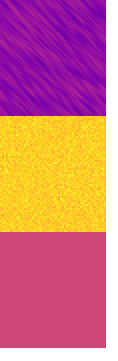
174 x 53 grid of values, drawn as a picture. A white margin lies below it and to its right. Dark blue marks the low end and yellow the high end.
It is made of 3 by 1 panels. Panel 1,1: low, slanting down to the right, faint in contrast. Panel 2,1: very high, fine-grained, faint in contrast. Panel 3,1: middling, flat.
